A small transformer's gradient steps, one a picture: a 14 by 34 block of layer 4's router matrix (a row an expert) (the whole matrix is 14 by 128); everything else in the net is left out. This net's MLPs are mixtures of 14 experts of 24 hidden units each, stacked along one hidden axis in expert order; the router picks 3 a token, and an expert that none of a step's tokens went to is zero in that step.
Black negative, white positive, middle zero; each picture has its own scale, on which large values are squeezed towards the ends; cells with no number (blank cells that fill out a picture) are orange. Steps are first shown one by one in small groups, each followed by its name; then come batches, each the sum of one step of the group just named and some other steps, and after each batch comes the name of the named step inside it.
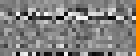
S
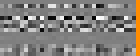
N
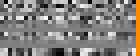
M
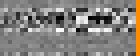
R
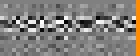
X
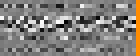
X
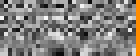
M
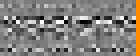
X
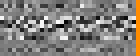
X
